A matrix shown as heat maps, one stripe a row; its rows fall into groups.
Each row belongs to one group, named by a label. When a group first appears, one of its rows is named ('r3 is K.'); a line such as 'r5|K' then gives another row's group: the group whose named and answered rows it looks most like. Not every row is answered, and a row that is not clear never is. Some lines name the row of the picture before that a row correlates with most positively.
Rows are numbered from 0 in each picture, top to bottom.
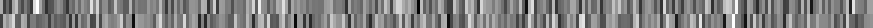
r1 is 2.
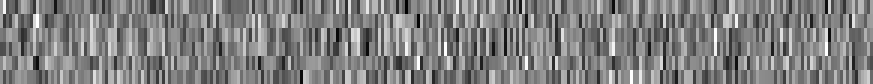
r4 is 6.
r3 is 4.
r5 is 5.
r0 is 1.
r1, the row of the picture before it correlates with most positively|0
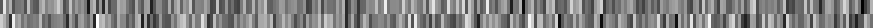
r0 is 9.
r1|2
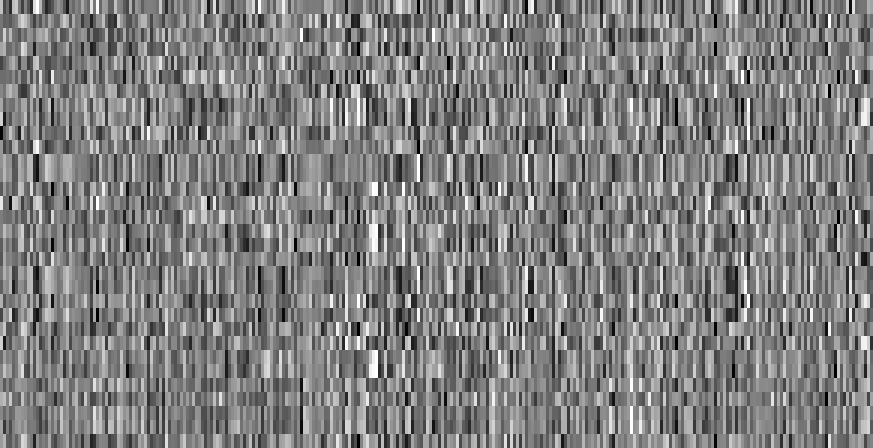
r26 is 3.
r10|2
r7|5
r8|5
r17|3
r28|1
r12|6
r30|5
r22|6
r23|1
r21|5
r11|6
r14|2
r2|9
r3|1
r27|5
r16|3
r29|5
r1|1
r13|3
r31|1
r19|6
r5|9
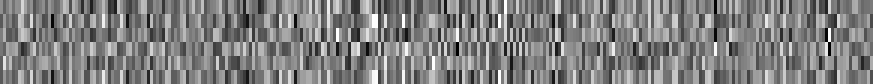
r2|1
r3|4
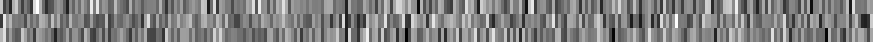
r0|2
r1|9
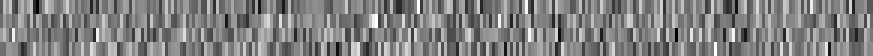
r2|2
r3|4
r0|6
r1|3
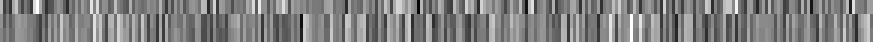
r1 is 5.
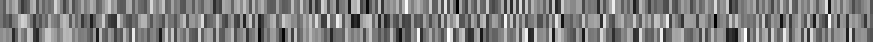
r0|4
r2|6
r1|1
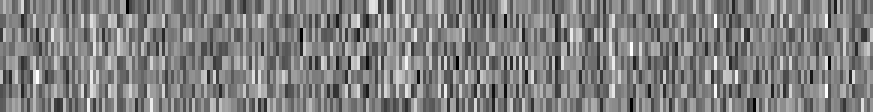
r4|4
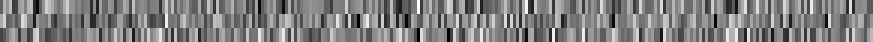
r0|6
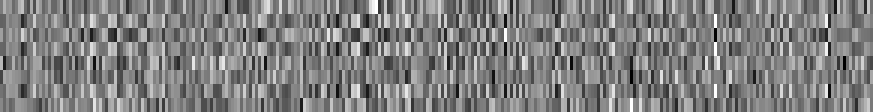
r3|4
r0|3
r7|5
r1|4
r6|4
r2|1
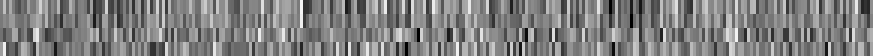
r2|2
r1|9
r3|1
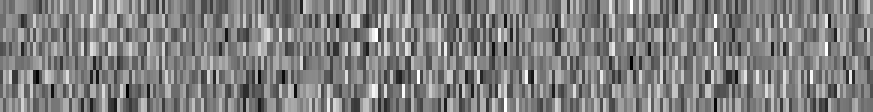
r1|4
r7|1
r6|3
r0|5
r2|3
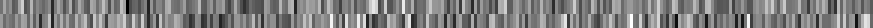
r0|3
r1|5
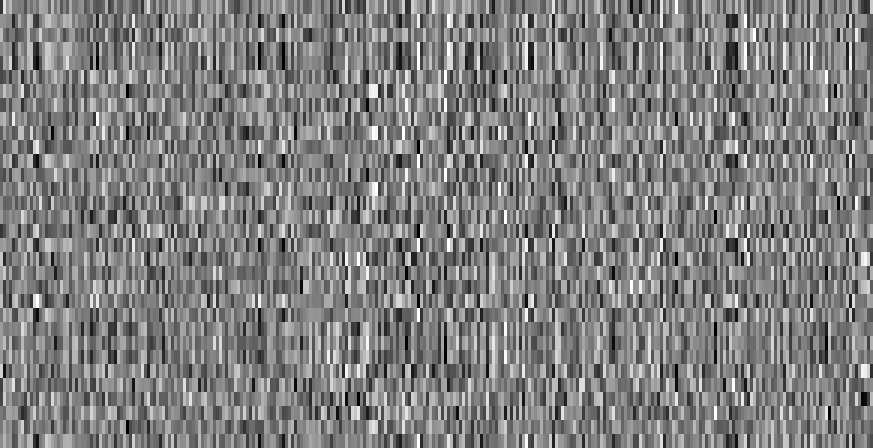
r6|3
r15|1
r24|1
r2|9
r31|6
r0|9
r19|1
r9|3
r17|6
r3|6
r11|6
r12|4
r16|2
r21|2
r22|6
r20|5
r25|1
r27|2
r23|1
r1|6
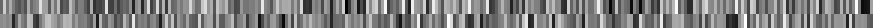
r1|6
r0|9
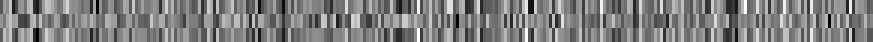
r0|6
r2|6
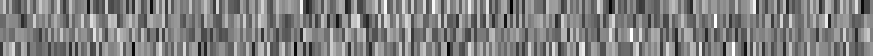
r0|9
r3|2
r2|5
